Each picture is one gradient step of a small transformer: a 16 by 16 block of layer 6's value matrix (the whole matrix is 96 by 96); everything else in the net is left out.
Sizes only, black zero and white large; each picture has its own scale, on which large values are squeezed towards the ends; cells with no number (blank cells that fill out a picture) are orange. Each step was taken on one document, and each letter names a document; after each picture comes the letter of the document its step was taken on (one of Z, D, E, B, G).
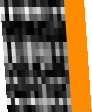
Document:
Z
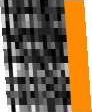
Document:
Z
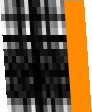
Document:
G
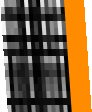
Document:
G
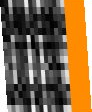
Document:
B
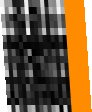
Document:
G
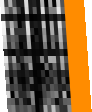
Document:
G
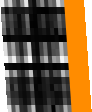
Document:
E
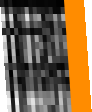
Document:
Z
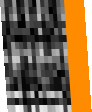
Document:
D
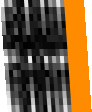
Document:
E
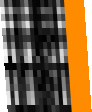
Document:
E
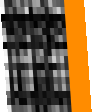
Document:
E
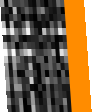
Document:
E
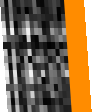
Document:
Z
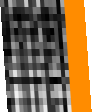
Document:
D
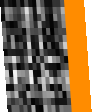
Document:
B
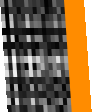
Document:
Z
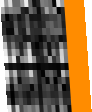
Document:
E
